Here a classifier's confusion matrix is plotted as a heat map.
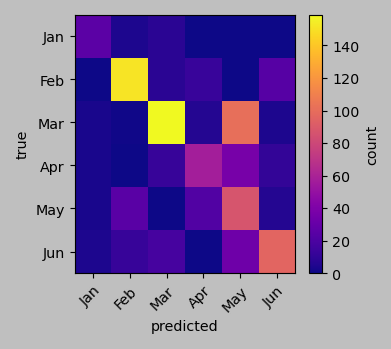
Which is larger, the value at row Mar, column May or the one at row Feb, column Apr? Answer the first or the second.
the first
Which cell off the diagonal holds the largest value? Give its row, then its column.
Mar, May
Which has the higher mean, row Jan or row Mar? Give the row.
Mar
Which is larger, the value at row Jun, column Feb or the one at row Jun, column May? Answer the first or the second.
the second
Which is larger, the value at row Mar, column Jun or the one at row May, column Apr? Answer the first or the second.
the second
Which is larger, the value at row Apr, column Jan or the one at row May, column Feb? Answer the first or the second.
the second
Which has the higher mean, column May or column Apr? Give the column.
May
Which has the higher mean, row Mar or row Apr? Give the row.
Mar
